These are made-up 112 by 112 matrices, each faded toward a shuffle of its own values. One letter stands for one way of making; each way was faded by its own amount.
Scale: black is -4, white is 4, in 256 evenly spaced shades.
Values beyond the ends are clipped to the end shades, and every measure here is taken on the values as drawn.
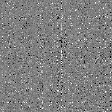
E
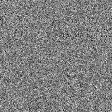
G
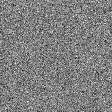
G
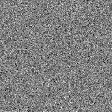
G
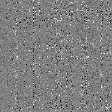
E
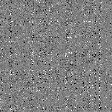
E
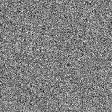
G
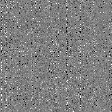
E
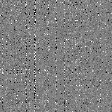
E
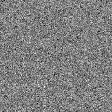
G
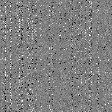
E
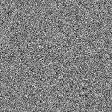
G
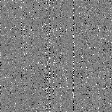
E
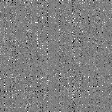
E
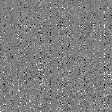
E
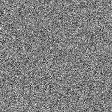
G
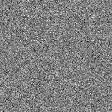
G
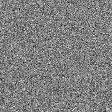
G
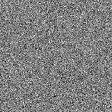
G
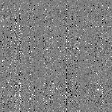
E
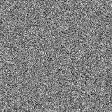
G
